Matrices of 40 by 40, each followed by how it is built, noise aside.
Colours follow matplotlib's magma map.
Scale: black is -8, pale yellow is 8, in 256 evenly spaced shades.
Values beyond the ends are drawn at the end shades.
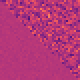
upper triangular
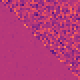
upper triangular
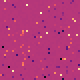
sparse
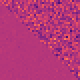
upper triangular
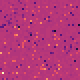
sparse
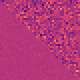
upper triangular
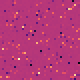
sparse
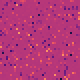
sparse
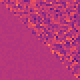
upper triangular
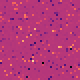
sparse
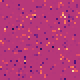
sparse
